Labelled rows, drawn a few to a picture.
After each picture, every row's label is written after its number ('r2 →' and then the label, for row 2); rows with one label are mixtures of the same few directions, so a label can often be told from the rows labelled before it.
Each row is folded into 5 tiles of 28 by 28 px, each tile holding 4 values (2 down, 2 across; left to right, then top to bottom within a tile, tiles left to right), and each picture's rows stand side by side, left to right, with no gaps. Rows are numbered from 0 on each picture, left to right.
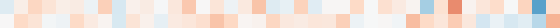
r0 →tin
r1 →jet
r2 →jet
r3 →tin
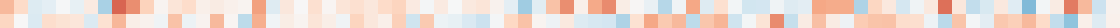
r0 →tin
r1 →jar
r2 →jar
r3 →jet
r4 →jet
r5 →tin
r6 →jet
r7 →jet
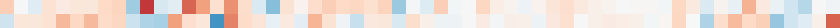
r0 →tin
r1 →tin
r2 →tin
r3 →jet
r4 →tin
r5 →jar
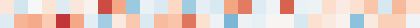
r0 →jet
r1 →jet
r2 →tin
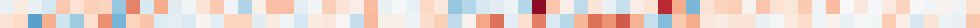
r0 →jar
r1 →jet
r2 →tin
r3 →tin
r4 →jet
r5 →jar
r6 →jar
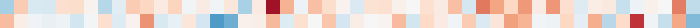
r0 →jet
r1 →tin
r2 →jet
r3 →jar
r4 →jar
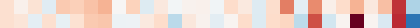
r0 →jar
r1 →jar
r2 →jar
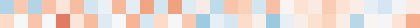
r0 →jet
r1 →jet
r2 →jar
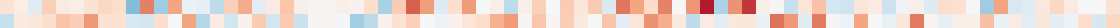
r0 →tin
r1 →jet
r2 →tin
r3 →jet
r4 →jar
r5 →jet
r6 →tin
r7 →jet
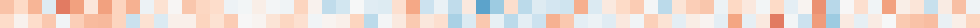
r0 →jar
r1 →jet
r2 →tin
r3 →jar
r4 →jet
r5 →jar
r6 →jet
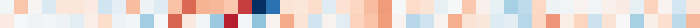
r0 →jet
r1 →tin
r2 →jar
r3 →jar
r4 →jar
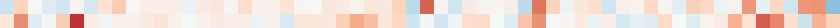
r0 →tin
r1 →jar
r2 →tin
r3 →tin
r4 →jet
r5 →jet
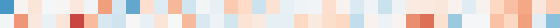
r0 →tin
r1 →jet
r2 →jar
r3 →jar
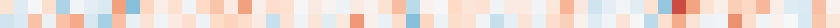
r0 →jar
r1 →jar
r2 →jar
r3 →tin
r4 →tin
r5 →jar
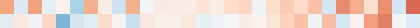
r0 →jet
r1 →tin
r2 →jar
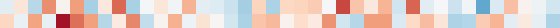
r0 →jet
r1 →jar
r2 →jar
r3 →jar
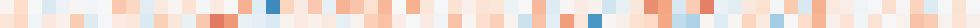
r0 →tin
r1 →tin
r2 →jar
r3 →jar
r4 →jar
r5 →tin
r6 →jet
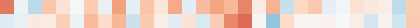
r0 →tin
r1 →jar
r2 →tin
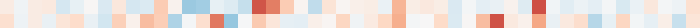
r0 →jar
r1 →tin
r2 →tin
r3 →tin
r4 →jar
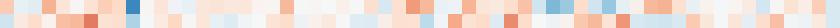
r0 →tin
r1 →jet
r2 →tin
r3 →tin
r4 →jet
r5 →jar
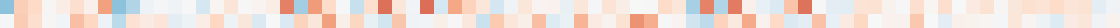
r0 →tin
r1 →jar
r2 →jet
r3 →jet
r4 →tin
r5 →jet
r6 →tin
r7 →tin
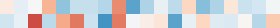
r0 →jar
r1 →jar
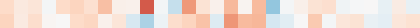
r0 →jar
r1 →tin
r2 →jar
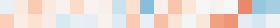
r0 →tin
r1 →tin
